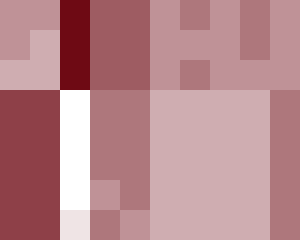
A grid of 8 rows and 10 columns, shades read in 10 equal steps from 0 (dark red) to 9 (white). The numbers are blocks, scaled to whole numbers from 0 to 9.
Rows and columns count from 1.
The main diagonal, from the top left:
5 6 0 4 4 6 6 6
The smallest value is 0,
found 3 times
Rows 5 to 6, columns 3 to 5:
9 4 4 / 9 4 4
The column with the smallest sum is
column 1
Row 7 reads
2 2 9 5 4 6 6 6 6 4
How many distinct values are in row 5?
4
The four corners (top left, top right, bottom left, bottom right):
5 5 2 4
